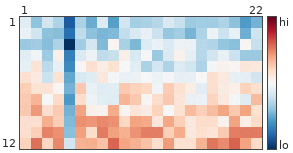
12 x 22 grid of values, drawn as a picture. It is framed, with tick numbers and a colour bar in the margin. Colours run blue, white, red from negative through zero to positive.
Odd lines: column 5. Average level on the scale: 50%. Slope: up to the bottom.
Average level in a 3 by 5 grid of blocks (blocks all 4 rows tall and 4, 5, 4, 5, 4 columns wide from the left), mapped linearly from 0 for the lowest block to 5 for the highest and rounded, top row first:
10111 | 32333 | 54545
